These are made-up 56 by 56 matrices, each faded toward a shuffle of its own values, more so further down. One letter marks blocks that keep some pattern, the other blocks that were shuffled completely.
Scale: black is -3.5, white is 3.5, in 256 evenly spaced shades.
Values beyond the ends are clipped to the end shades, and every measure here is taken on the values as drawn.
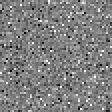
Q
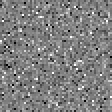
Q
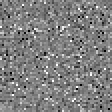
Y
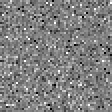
Q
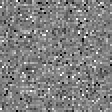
Y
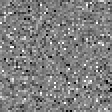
Y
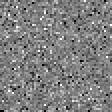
Q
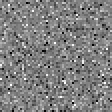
Q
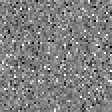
Y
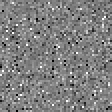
Q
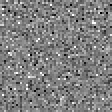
Q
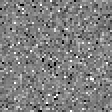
Q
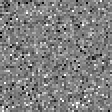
Q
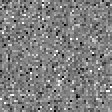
Q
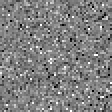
Q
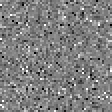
Y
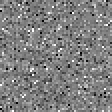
Q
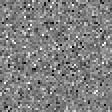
Q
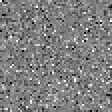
Q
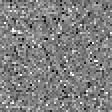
Q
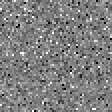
Q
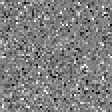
Y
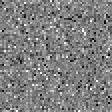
Q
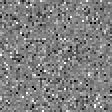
Y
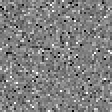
Q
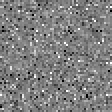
Q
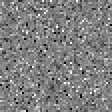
Q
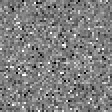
Q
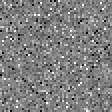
Q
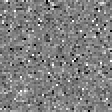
Y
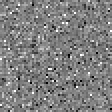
Q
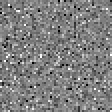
Q
